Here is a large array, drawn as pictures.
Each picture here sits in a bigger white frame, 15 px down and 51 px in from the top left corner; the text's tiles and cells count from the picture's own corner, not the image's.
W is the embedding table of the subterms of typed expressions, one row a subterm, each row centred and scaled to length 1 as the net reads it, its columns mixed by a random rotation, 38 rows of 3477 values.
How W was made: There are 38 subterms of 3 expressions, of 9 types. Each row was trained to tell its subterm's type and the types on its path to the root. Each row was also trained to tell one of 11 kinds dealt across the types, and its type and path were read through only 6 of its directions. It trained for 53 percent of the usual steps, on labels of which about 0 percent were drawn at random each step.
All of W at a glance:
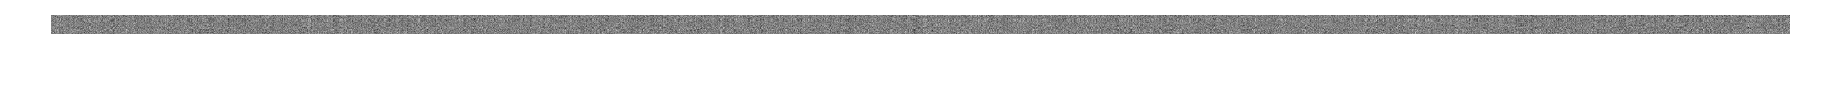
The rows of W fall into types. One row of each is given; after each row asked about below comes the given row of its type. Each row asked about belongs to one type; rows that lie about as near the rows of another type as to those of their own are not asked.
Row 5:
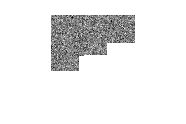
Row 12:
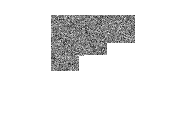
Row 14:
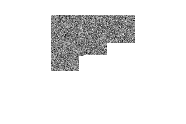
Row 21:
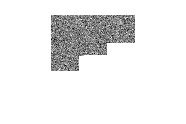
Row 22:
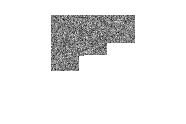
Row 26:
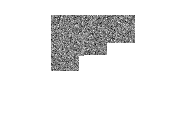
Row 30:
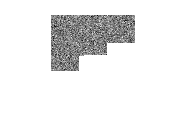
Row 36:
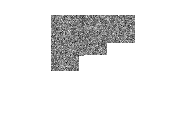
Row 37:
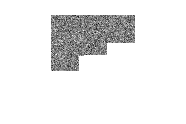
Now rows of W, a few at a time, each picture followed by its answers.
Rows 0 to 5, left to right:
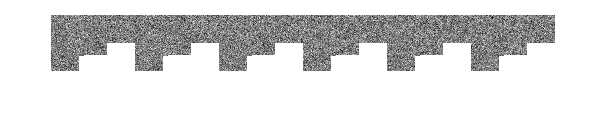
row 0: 21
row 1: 22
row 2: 26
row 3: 14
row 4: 14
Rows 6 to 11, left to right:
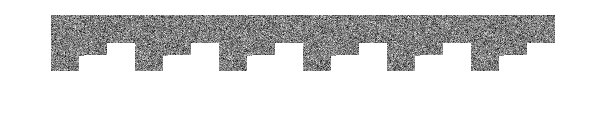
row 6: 26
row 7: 37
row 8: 22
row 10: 37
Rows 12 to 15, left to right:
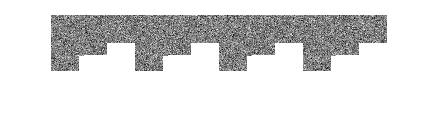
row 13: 26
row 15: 30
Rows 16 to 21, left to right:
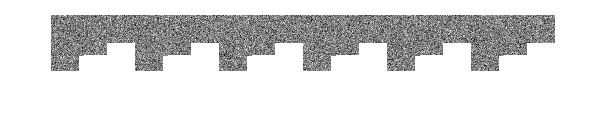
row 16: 30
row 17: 26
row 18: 21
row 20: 21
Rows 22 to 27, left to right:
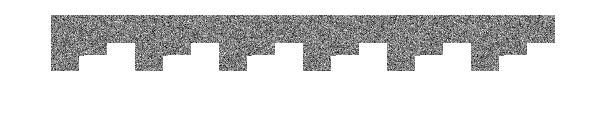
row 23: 37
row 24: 14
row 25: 14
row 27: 14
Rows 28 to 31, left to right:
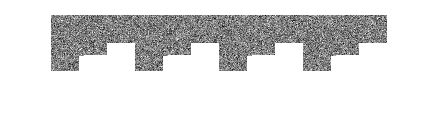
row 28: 30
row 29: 30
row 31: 21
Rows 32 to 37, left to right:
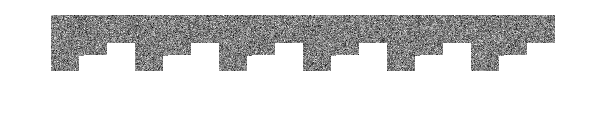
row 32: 12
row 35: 30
